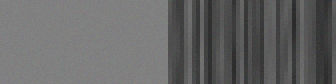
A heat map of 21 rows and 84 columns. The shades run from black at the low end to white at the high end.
It is made of 1 by 2 panels. Panel 1,1: middling, flat. Panel 1,2: low, streaked downward.
